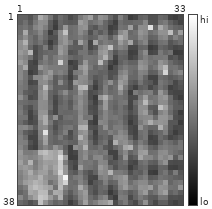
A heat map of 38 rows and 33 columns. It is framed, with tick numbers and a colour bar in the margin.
Upright stripes repeat 8 times across the table. In the bottom left lies a patch that is higher than the rest. Concentric rings centre on the middle right. No single row or column stands out from its neighbours. The bottom left is the ninth with the highest average.
